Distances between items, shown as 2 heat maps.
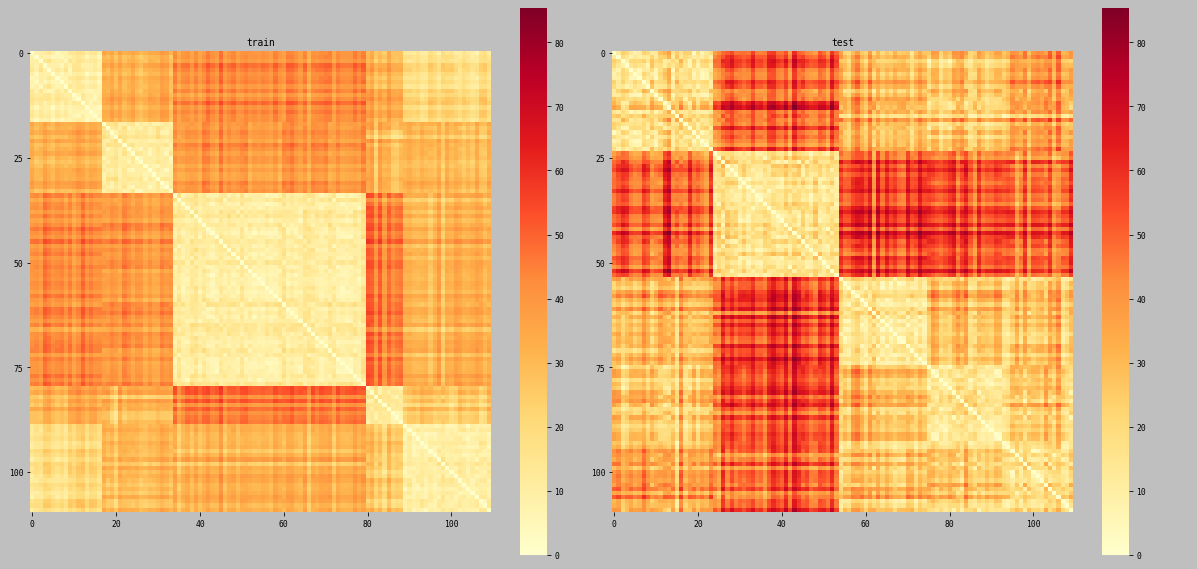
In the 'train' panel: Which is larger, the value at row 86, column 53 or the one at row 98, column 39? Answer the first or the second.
the first
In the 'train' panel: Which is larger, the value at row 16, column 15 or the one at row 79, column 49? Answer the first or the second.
the second
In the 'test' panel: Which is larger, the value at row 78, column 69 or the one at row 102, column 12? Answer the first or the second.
the second
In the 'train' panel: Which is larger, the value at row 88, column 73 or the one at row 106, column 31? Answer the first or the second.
the first
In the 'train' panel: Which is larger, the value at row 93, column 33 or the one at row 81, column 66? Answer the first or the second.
the second
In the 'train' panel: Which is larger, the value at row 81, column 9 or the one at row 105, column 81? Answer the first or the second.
the first
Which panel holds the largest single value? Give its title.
test
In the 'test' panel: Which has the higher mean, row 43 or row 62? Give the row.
43
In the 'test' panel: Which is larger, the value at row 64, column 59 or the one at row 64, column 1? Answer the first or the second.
the second
